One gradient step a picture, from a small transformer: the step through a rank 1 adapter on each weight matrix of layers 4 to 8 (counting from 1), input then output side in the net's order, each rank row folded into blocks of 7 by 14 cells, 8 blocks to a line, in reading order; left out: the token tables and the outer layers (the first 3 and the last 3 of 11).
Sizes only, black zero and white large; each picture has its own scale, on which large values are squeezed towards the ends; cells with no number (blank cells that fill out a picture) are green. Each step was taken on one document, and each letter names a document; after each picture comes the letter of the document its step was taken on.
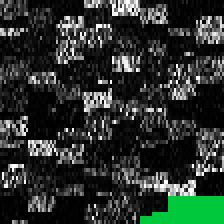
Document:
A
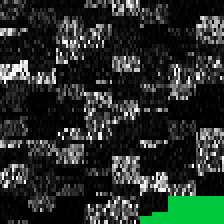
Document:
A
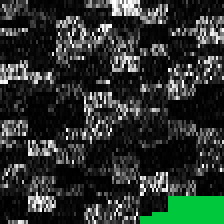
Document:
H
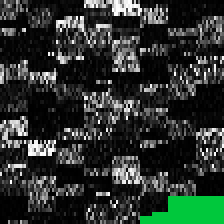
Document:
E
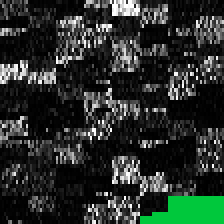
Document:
H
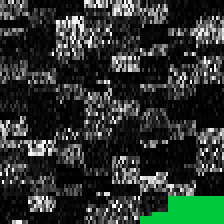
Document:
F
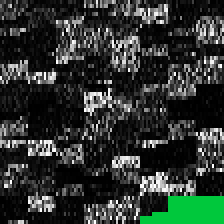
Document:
H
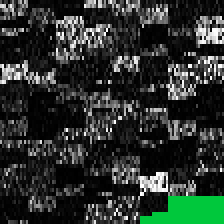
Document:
H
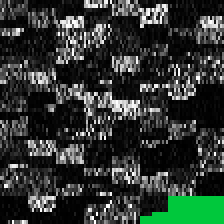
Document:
A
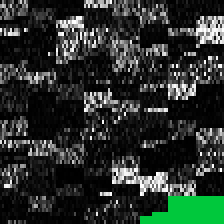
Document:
H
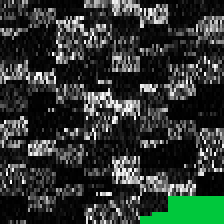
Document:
E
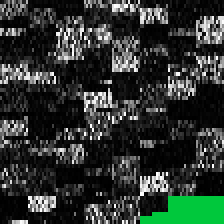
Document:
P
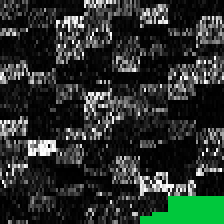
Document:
F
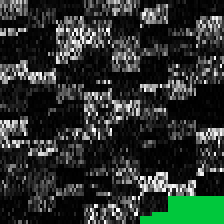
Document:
F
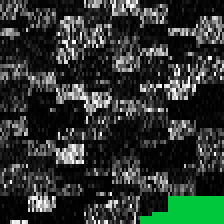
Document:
A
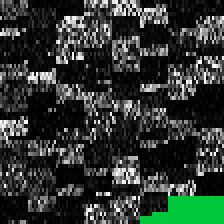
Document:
E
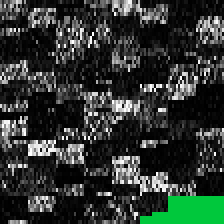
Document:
F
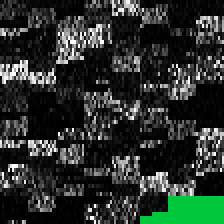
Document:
A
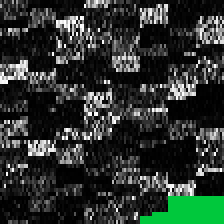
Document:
F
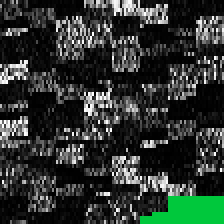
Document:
F
